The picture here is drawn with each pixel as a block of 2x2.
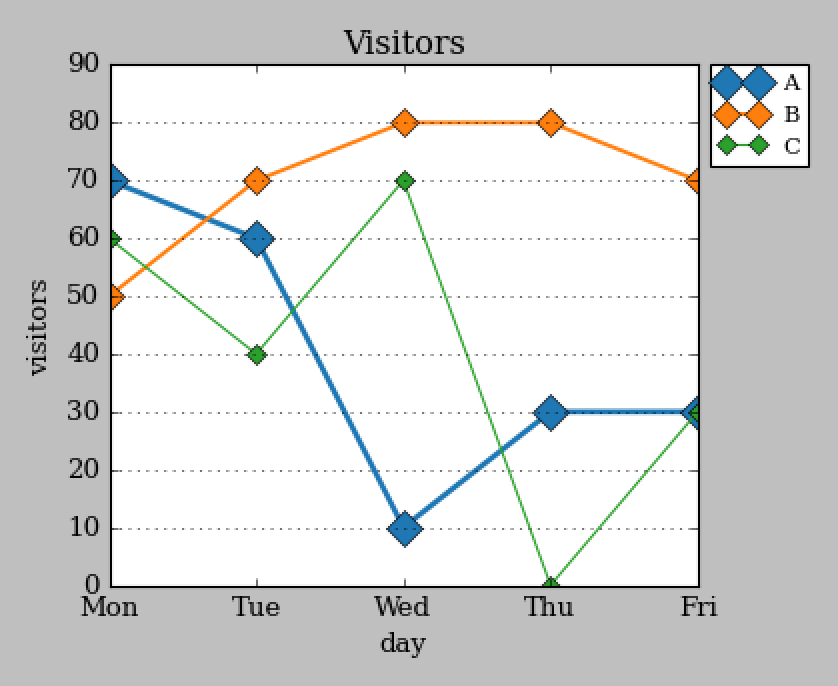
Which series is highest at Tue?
B
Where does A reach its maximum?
Mon
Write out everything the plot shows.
Title: Visitors
x-axis: day, ticks Mon Tue Wed Thu Fri
y-axis: visitors, ticks 0 10 20 30 40 50 60 70 80 90
Legend: A, B, C
Values:
A: 70 60 10 30 30
B: 50 70 80 80 70
C: 60 40 70 0 30
